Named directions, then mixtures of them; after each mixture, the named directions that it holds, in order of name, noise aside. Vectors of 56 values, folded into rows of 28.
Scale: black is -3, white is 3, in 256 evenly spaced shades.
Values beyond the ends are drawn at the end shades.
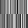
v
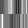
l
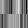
l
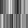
l, v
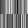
l, v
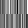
v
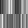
l, v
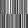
v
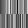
v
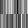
l, v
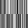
v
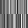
v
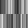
l, v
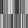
l, v
